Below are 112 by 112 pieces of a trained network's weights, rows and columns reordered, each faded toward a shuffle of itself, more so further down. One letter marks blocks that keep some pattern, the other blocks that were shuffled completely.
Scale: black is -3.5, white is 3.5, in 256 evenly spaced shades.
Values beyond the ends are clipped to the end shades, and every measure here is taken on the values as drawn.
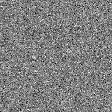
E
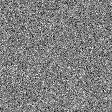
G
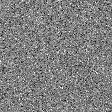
G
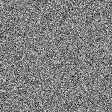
E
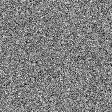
E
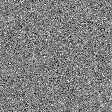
G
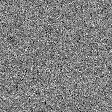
E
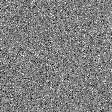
G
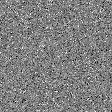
G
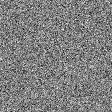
G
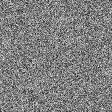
G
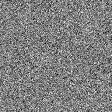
E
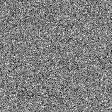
E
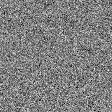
G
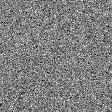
E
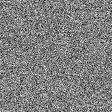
E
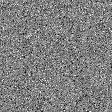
G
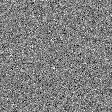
G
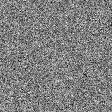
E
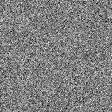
E
